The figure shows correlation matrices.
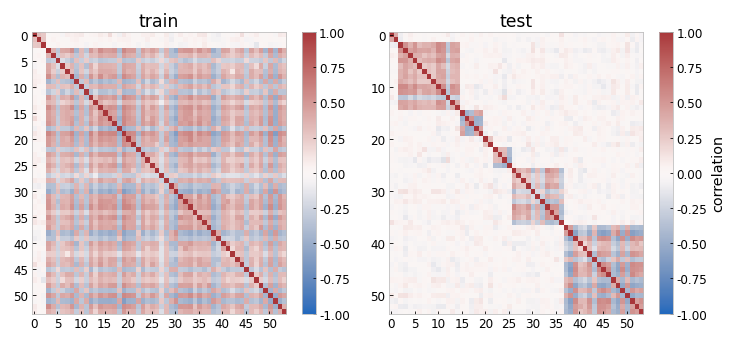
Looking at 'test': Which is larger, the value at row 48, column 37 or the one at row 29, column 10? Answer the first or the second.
the first
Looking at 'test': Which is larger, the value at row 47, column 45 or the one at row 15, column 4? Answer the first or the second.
the second
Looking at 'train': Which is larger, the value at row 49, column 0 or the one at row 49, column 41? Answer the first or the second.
the first
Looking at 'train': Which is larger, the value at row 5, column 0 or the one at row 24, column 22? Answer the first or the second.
the first
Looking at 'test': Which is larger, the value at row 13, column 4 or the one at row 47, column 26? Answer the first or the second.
the first
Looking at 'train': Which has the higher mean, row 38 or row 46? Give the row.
46
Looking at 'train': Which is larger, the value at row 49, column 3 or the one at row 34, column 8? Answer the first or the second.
the second
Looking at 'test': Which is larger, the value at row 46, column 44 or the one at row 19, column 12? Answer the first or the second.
the first
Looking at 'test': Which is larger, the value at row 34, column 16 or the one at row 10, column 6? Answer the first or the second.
the second
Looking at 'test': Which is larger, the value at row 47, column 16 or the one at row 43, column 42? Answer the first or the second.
the first
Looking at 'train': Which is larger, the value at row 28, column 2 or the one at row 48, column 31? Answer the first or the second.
the second
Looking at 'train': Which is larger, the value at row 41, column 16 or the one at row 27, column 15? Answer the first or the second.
the first
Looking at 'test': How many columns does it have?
54
